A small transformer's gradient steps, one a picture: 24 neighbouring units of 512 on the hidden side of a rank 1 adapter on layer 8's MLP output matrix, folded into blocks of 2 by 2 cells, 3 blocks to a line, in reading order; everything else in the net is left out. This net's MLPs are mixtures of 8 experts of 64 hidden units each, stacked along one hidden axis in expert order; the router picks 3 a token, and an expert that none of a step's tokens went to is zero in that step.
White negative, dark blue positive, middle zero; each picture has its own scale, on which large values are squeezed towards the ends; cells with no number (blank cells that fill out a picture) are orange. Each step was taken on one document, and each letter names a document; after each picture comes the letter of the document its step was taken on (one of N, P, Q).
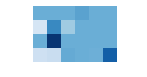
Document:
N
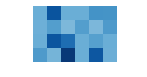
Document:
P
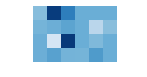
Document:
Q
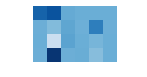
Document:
Q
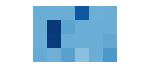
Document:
N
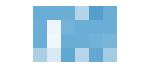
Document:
N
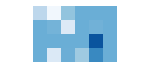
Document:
Q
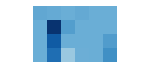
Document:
N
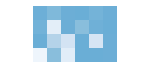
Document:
P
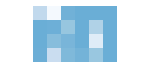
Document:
Q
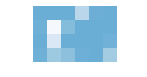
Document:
N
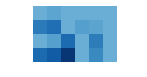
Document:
P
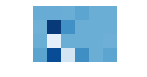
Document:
N
